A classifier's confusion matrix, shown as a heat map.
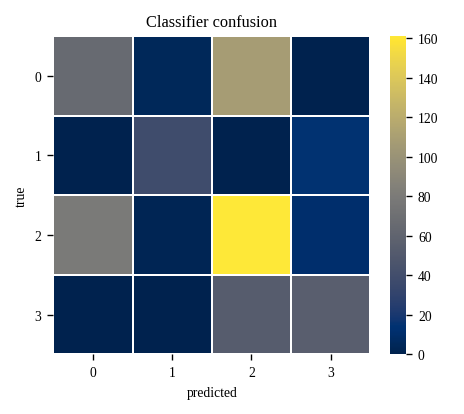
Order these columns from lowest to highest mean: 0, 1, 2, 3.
1, 3, 0, 2
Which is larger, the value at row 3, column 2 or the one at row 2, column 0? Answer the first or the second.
the second
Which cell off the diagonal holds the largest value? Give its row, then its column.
0, 2
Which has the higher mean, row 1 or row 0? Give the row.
0
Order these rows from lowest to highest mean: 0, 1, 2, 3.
1, 3, 0, 2
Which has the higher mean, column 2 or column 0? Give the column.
2
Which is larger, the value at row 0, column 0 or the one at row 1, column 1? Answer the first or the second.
the first
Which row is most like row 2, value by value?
0
